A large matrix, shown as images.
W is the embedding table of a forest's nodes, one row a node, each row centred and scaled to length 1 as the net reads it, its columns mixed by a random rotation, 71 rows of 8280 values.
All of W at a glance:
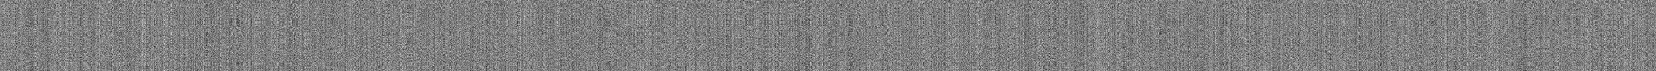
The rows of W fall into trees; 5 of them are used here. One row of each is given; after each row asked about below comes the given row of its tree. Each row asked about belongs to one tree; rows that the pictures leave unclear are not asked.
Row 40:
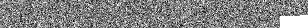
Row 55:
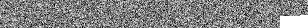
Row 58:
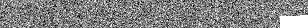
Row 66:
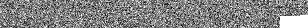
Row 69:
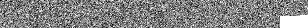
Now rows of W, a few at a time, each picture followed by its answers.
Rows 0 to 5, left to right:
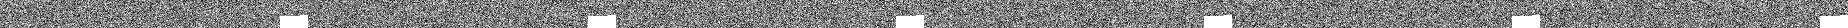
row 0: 58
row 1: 66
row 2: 66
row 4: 40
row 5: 40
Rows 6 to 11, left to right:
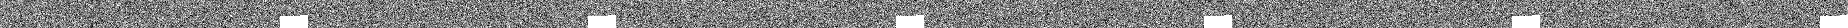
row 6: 40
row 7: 58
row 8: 58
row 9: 69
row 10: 40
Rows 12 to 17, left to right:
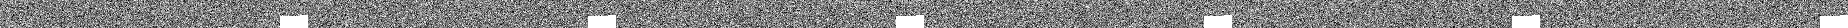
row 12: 58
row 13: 40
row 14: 66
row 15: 69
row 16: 69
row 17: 40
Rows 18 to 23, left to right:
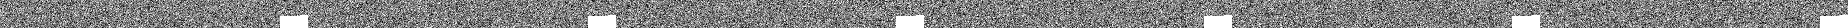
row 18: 69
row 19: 69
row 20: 66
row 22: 69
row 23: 69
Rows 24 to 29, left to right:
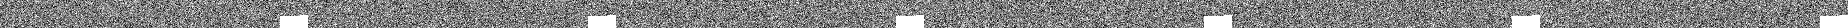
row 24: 66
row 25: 69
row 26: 58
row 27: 40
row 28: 58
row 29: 69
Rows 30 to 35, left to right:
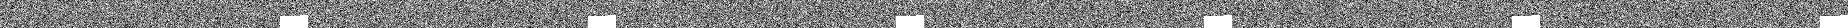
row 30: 66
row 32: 40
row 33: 40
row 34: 40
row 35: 55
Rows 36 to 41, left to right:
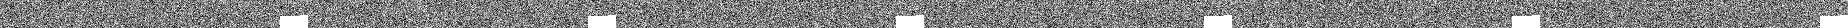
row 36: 66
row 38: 58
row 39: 66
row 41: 58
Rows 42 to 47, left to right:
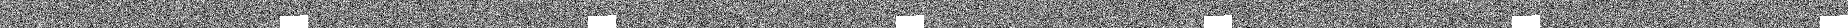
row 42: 40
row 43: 66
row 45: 55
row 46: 66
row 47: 66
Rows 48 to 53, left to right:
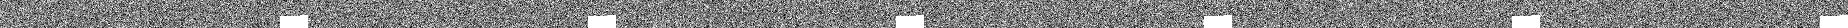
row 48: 69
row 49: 69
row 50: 40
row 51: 66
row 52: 40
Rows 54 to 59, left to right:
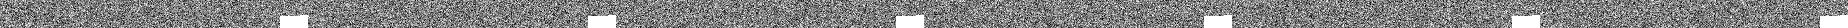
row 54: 58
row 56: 69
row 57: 66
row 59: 69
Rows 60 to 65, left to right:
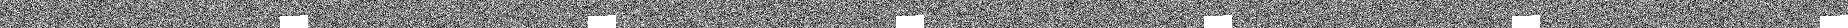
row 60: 40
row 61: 66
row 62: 69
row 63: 69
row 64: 69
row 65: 69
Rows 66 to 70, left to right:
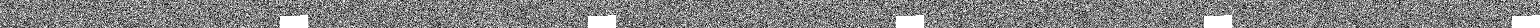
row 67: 66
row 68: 66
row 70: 66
